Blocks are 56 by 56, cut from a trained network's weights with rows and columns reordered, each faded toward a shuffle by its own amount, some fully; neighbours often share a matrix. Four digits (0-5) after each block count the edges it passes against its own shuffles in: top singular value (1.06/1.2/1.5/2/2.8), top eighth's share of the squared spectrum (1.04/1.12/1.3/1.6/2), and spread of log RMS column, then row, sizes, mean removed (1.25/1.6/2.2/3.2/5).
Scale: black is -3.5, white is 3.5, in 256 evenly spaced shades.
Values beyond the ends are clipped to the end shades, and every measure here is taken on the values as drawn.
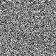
2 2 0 1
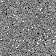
1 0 0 0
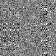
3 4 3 2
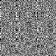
4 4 2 2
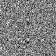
2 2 1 0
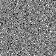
0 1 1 0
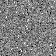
0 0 0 0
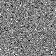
1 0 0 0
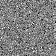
0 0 0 0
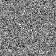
1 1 0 0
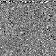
2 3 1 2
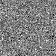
1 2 0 1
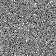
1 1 0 0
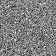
0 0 0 0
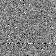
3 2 0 1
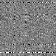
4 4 1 2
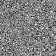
2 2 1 0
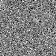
0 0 0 0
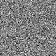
3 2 0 1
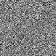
3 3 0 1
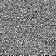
3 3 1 2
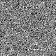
2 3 0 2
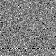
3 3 0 1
